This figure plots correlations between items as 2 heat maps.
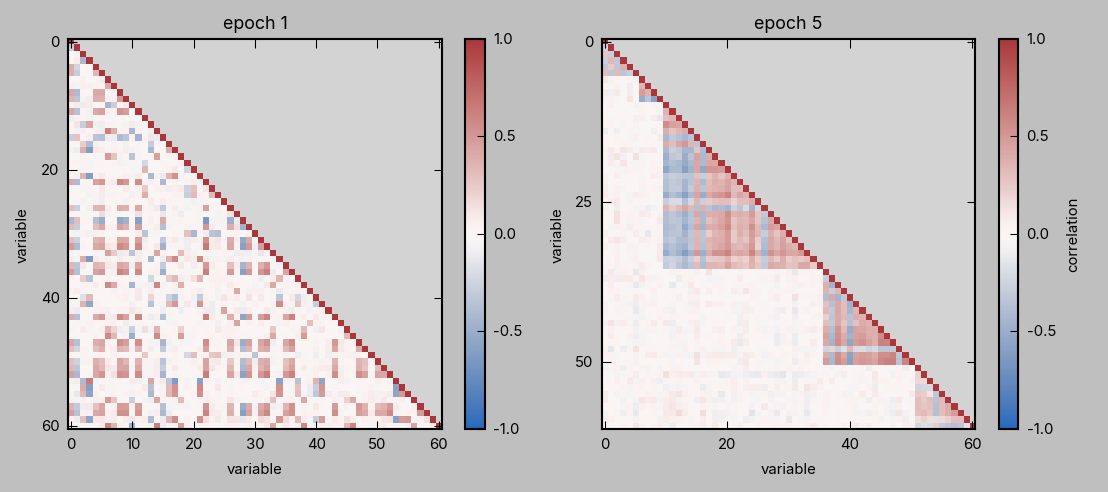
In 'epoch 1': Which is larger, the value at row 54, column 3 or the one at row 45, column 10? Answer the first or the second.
the second
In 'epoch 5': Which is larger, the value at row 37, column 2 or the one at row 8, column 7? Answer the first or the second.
the second
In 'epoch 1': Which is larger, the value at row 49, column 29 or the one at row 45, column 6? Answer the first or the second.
the second
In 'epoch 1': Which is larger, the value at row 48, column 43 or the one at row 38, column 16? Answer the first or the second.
the first
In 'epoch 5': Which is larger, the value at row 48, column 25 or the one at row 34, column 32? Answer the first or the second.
the second
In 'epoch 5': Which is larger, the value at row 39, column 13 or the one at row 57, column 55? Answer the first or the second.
the second
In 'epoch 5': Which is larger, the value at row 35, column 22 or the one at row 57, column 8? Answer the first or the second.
the first
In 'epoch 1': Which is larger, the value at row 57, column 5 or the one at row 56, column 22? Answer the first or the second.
the first
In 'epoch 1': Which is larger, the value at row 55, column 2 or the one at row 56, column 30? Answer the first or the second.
the first
